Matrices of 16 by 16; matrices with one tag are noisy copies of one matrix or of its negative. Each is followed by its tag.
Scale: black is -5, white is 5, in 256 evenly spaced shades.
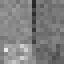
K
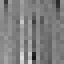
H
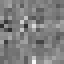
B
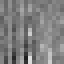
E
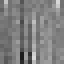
H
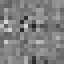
B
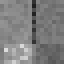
K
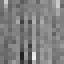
H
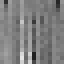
H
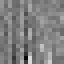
E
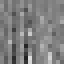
E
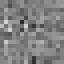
B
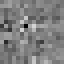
B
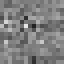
B
